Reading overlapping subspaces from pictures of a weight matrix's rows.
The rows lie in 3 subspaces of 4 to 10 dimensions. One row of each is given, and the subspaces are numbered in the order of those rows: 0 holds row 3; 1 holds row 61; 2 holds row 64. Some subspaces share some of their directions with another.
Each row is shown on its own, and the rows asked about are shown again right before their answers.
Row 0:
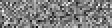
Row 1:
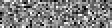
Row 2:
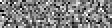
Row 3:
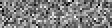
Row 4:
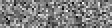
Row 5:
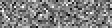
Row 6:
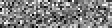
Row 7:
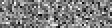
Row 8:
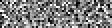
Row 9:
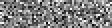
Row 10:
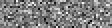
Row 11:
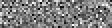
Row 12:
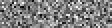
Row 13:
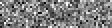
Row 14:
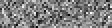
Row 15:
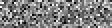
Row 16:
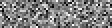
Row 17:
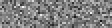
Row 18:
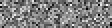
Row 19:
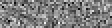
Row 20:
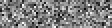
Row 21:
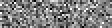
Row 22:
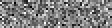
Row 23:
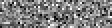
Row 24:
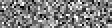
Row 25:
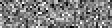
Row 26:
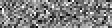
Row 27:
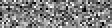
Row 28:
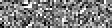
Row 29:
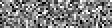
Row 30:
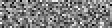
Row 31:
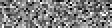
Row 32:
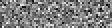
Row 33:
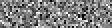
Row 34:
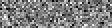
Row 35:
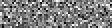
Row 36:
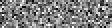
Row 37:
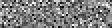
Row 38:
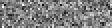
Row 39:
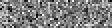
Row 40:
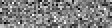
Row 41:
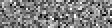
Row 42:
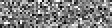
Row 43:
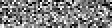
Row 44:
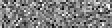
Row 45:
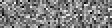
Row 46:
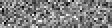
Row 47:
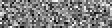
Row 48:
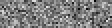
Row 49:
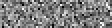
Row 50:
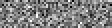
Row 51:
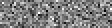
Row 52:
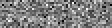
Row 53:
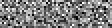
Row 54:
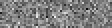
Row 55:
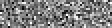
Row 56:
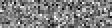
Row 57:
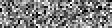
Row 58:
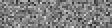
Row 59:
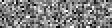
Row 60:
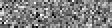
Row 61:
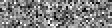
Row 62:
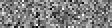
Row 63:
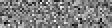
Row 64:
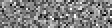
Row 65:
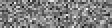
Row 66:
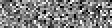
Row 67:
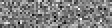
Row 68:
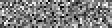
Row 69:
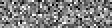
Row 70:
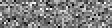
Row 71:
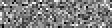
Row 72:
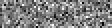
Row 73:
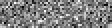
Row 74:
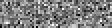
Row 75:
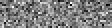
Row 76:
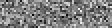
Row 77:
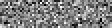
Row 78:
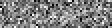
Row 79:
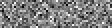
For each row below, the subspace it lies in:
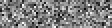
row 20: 0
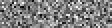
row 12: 0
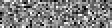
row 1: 1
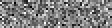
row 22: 1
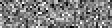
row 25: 2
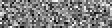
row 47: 1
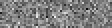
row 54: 1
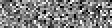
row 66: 2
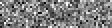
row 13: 2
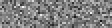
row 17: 0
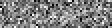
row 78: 0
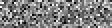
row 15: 0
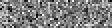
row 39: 1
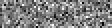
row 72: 2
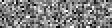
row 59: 1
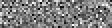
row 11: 2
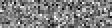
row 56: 2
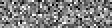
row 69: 0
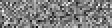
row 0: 0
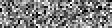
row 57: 2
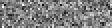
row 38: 1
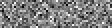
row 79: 2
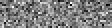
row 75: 2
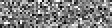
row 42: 0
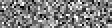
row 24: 0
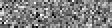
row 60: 1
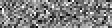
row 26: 0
